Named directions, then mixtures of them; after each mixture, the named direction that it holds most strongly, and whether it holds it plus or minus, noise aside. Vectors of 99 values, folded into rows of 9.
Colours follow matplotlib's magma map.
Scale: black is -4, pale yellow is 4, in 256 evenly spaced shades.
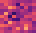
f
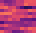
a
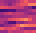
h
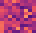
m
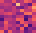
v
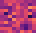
f, minus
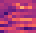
a, minus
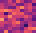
v, minus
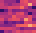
h, plus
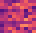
m, minus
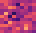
f, plus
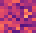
m, plus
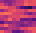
a, plus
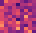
m, plus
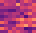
h, plus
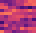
a, plus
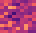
f, plus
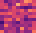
a, plus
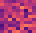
m, minus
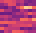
a, minus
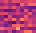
h, plus
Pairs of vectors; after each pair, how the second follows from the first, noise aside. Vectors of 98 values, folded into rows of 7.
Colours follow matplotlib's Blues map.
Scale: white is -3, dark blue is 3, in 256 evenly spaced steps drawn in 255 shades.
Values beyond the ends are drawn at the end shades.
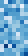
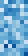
copied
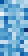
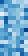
copied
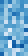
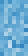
shrunk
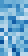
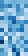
copied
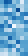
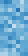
shrunk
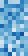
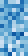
copied
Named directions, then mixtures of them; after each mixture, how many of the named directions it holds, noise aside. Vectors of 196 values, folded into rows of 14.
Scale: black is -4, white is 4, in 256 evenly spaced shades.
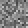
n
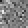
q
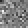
one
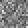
two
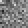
two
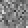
two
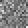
two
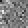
one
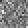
two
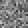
two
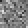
one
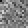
one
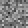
one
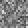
two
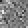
one
